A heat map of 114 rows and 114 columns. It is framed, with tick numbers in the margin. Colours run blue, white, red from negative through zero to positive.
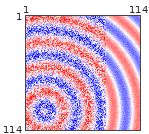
Odd rows or columns: none. Mirror symmetry: none. Rings: centred on the bottom left. Slope: none. Seam: vertical, 70% of the way across, the right part calmer. Average level on the scale: 50%.
